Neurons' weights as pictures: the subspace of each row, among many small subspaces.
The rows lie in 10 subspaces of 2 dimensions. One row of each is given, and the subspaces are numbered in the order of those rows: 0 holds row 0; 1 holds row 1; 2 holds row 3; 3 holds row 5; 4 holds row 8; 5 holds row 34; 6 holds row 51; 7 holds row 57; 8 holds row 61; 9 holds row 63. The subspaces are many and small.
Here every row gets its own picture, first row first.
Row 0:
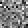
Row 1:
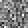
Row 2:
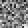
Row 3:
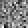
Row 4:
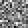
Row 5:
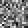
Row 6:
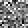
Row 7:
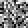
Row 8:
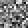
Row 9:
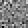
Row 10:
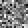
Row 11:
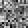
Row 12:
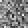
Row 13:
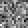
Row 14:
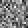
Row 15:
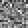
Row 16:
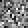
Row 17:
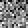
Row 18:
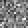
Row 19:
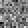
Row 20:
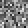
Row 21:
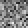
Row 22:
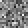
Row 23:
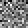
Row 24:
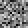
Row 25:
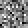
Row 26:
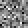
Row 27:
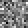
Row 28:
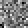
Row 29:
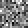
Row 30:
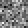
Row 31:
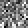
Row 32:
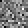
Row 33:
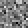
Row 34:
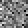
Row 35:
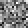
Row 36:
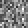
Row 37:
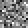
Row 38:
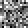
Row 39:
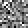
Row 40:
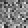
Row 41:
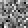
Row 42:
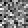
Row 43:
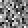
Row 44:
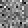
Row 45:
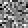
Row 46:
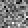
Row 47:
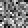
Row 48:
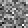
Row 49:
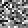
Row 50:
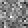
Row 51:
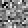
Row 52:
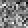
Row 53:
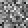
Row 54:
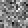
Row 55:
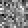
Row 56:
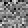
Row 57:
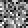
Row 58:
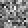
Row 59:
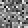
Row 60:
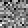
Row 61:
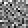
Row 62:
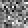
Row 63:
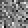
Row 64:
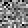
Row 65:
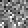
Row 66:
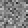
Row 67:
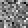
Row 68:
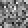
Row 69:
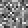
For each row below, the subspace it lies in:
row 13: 3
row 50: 9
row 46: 3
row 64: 6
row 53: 4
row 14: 3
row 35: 7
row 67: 9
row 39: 6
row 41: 2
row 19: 2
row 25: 0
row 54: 9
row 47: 7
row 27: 3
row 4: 8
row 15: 8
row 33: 4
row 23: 8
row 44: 0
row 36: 4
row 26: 0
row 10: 5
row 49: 8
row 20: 4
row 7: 3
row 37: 9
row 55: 3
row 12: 1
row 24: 0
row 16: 1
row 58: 6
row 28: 2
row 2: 5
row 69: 0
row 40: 2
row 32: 1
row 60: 6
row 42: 7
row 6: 6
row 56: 6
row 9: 8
